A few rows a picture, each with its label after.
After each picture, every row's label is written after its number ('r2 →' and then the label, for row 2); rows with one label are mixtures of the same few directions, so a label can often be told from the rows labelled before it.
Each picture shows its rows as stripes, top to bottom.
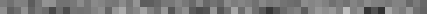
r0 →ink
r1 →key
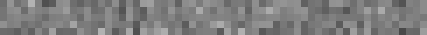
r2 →ink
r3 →key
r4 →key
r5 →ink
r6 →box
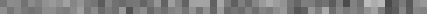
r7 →key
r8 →key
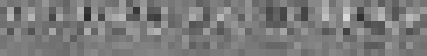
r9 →key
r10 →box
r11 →box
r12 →key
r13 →box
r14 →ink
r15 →key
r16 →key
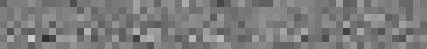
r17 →ink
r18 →box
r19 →key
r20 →box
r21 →box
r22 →ink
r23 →ink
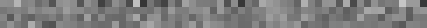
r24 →box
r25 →key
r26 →box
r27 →ink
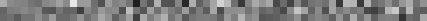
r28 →ink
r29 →key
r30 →box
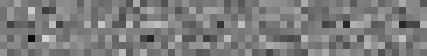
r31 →box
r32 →ink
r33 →key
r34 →box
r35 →key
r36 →ink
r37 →key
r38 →key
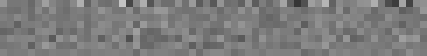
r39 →key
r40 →box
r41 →key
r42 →box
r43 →ink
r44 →box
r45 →ink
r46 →ink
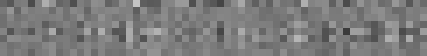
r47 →ink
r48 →box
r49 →box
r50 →key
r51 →box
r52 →key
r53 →box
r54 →box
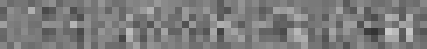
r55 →box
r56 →ink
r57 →key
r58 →ink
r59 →key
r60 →key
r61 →box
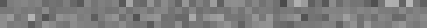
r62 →key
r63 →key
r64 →ink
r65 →ink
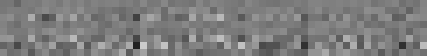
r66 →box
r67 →key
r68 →ink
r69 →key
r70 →key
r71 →ink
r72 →box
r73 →key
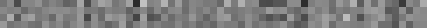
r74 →box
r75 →key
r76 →box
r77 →key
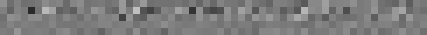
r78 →key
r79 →ink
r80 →key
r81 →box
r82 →box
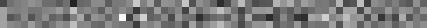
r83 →ink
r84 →ink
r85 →key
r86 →ink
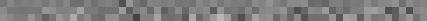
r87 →key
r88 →key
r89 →ink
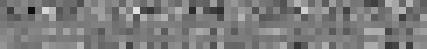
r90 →key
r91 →ink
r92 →box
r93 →box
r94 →key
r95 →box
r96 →key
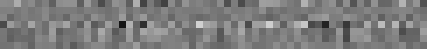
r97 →box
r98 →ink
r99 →key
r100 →key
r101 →box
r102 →box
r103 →ink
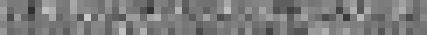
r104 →ink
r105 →ink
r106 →box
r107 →key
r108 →key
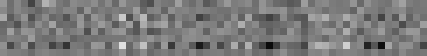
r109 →ink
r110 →box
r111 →key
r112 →box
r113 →box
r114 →ink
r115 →key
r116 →key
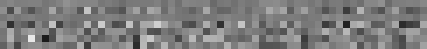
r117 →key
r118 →box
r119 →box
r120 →box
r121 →box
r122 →ink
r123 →box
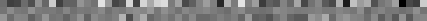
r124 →box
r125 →ink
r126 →key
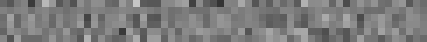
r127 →ink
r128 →key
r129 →box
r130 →box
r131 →key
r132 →box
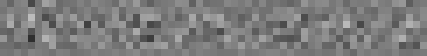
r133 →ink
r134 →ink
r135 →ink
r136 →box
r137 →ink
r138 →ink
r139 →box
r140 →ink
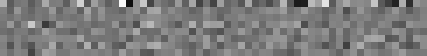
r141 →key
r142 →box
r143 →box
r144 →ink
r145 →ink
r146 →key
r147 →box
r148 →ink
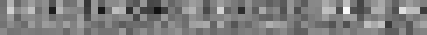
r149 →box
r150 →box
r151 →box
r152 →key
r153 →key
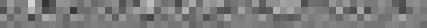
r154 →ink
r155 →ink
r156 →ink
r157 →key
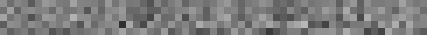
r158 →ink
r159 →box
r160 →ink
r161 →key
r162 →key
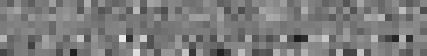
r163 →box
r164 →box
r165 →key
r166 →box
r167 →box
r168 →key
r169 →ink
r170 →ink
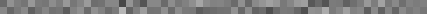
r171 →key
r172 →key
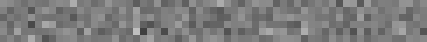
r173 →ink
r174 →ink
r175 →ink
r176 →ink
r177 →box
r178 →ink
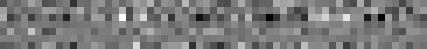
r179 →ink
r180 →key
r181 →key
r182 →key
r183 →ink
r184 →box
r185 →ink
